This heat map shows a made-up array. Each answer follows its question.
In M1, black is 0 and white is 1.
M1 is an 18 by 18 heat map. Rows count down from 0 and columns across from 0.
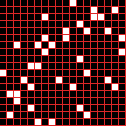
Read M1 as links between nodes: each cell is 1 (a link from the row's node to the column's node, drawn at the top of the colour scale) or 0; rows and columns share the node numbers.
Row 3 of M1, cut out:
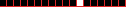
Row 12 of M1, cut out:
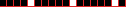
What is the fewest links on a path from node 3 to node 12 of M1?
4
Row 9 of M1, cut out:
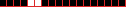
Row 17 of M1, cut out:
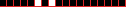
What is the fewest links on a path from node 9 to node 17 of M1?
2
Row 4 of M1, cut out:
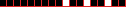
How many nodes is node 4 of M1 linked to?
3
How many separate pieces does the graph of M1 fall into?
1
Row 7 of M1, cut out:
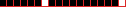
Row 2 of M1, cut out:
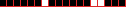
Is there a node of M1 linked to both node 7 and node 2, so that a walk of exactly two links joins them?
yes
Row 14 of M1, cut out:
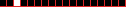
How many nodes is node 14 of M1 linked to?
1
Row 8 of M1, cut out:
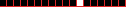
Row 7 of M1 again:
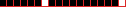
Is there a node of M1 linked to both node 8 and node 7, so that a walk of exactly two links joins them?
no
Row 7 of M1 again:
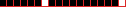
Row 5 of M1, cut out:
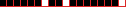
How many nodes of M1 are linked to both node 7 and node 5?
2
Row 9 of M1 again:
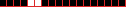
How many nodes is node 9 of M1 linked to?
2
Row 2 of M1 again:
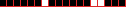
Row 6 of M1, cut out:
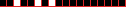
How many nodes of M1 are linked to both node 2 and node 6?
0
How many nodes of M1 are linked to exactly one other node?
4
